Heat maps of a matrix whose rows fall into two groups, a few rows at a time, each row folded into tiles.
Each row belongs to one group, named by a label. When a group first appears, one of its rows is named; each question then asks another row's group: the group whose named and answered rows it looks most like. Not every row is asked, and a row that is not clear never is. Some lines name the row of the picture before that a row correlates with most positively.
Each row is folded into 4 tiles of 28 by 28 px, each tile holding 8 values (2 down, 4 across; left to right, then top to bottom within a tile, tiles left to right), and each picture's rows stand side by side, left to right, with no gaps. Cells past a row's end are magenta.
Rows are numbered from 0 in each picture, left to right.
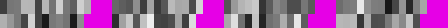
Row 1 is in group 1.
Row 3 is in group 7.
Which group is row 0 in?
7
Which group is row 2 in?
7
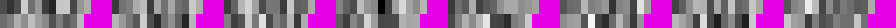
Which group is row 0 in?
1
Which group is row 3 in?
1
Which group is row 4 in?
1
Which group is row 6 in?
7
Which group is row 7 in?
7
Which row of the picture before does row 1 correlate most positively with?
0
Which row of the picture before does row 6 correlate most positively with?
0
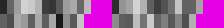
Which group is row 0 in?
1
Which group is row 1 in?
1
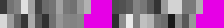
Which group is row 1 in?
1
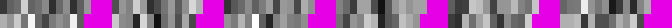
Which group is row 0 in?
7
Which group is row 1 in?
7
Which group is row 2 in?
7
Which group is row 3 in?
1
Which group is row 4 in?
1
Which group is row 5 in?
7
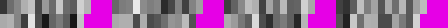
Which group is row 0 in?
7
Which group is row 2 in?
7
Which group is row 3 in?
1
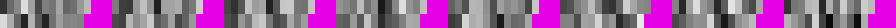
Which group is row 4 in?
1
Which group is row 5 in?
1
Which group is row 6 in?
1
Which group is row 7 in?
7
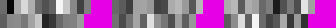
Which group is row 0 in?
1
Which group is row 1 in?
1
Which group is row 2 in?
7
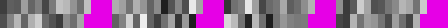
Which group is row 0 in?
1
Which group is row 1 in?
7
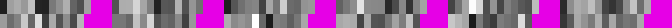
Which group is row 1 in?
1
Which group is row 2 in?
7
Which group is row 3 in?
7
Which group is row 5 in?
1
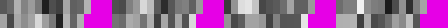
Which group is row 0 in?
1
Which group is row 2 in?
1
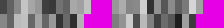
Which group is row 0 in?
1
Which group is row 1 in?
7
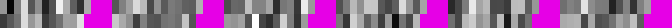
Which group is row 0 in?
1
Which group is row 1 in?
7
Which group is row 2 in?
7
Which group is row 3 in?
1
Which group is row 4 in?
1
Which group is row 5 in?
7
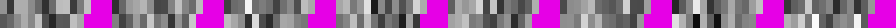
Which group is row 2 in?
7
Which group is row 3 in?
7
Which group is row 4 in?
7
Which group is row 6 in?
7
